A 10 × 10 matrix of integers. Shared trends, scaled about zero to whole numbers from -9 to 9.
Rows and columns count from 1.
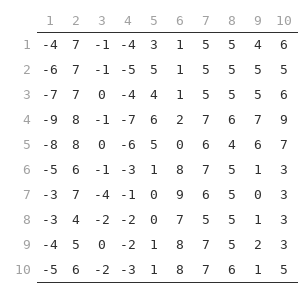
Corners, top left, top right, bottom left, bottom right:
-4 6 -5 5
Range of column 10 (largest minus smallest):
6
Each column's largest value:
-3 8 0 -1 6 9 7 6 7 9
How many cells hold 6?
10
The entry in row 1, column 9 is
4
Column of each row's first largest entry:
2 2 2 10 2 6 6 6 6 6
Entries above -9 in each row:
10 10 10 9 10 10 10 10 10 10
